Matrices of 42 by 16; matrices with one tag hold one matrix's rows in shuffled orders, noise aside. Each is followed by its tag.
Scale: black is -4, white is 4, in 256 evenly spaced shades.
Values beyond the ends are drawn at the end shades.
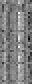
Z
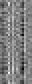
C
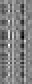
C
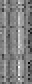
Z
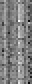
Z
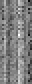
Z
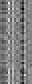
C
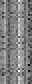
Z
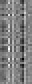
C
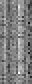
Z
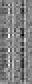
C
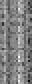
Z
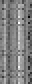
Z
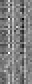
C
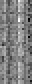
Z
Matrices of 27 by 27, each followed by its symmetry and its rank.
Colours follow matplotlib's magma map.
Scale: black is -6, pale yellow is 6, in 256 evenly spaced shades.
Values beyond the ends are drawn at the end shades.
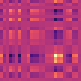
symmetric, rank one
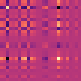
symmetric, rank one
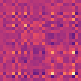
symmetric, rank three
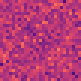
symmetric, full rank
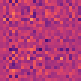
neither, rank five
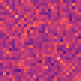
symmetric, full rank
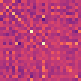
symmetric, rank five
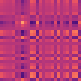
symmetric, rank one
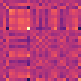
symmetric, rank three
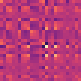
symmetric, rank three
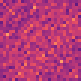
symmetric, full rank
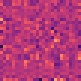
neither, rank five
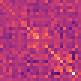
symmetric, rank five
